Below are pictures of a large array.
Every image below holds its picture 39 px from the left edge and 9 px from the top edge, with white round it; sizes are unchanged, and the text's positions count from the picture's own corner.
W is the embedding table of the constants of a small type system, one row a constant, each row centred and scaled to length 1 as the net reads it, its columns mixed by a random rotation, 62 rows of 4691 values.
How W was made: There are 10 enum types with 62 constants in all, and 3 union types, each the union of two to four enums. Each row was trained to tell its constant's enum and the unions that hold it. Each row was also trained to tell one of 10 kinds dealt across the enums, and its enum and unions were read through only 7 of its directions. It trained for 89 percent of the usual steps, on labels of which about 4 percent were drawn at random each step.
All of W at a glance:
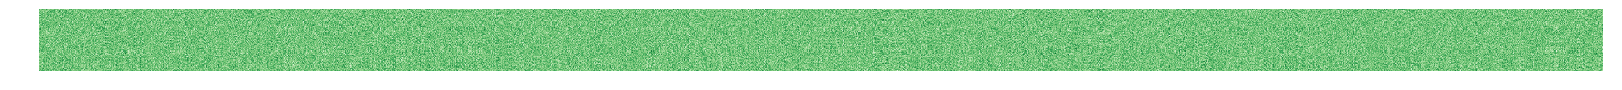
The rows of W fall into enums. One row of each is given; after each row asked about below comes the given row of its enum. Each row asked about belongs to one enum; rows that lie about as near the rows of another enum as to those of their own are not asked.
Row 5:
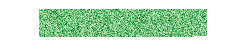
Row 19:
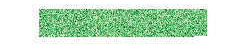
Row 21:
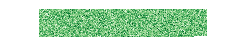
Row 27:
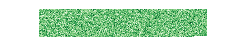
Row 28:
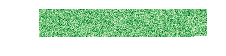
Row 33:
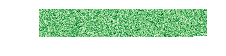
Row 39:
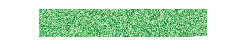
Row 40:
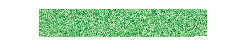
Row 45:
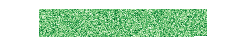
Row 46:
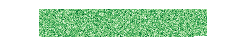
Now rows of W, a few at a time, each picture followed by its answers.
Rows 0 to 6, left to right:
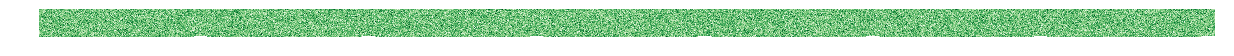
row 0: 28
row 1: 45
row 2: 45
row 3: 27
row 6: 21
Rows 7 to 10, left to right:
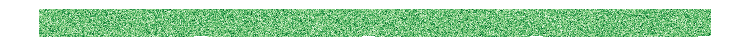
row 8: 40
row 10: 27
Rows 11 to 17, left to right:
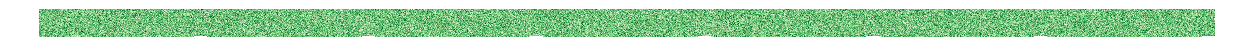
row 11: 45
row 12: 28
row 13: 28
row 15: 33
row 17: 45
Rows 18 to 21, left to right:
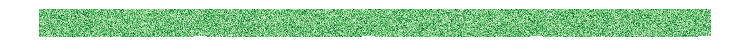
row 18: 19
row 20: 19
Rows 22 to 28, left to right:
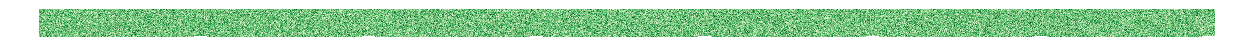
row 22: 45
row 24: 39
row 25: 39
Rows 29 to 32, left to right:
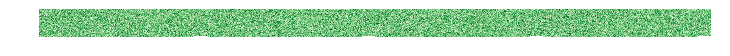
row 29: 21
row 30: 33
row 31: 46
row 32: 40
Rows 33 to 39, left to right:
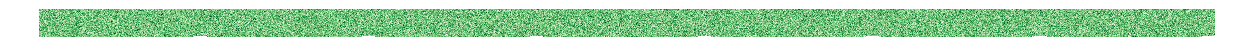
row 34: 46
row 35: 39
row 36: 21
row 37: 40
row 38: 40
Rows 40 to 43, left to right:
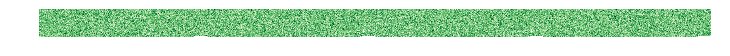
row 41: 27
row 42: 27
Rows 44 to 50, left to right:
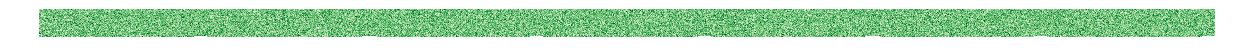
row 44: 27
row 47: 39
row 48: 33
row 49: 33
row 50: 40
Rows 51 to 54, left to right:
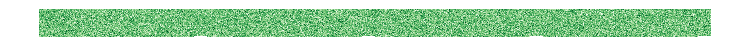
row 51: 40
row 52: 28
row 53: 21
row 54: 45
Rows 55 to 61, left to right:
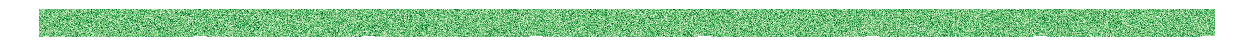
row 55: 28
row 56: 19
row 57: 19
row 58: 39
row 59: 40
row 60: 33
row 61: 28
